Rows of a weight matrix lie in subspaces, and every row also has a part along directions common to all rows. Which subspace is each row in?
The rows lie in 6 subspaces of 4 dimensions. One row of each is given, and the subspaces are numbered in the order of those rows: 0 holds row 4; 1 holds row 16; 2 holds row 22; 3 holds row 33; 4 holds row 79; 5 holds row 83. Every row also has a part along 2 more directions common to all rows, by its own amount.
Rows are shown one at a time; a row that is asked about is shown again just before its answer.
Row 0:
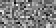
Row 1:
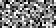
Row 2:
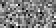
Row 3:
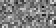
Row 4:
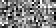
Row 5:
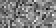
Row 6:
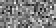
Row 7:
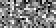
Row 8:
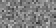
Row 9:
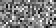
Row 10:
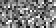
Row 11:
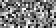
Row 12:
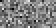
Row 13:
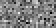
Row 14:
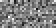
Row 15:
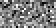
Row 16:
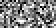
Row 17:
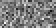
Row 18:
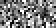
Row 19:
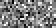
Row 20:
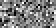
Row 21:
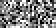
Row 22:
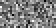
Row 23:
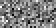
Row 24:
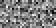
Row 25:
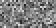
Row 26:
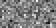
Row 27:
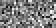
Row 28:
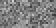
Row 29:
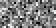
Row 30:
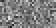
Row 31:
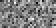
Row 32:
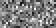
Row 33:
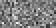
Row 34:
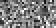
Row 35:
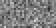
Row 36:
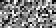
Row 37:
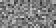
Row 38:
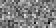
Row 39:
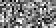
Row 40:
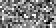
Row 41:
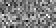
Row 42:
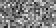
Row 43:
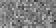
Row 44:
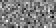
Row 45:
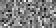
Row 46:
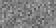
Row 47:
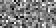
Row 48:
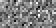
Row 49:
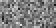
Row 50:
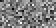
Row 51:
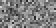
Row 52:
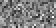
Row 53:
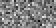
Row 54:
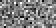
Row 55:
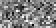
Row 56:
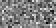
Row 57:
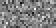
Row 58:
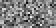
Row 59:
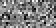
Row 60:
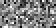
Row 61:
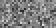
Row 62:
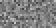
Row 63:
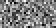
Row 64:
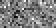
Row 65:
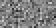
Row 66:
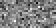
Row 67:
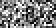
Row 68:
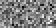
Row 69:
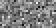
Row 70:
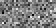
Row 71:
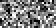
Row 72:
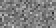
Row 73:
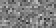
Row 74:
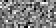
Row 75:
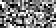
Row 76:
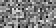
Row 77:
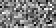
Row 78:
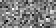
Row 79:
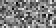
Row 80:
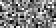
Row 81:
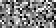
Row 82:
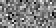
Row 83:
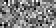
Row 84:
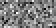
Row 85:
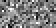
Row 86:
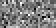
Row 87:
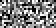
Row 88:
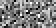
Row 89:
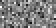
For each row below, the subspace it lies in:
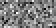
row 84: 4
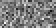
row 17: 1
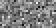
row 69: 4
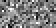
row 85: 0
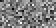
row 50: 0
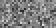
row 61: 3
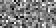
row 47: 4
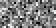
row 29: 0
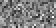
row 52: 2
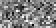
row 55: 1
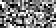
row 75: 2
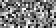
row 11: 2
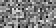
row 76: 2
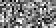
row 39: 1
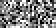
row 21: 5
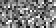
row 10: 3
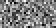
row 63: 3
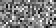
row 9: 5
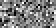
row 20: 0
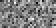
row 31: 4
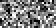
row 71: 3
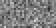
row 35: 1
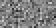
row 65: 2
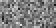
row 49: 3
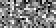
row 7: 3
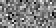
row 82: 0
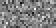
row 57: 5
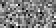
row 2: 2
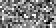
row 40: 0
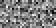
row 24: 4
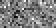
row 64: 3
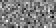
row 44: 2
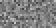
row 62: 4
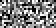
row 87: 5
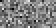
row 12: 0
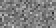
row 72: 0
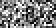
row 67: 1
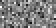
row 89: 2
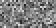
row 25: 1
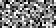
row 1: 3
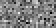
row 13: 5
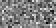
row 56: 0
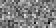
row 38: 0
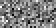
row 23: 2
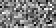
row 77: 1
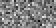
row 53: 3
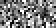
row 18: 3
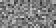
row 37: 4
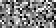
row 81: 3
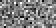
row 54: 5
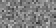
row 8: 0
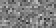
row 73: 5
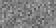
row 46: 1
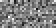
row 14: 4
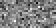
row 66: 4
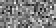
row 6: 2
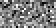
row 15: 2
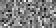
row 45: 3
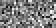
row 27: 2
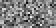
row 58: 1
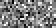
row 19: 5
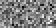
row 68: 1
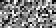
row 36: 4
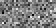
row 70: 5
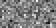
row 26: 0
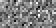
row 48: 4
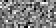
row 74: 2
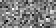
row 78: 1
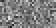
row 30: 0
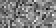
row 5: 1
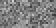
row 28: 5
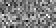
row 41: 5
